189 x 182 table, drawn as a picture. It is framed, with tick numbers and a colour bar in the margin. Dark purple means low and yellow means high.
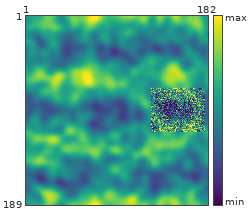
Stripes: horizontal, repeating 3 times. Slope: none. Roughest part: middle right. Odd patch: rougher, in the middle right.
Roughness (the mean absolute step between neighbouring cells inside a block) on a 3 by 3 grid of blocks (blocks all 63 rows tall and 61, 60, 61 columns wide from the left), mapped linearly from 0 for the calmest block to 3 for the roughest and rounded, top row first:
0 0 0 | 0 0 3 | 0 0 0
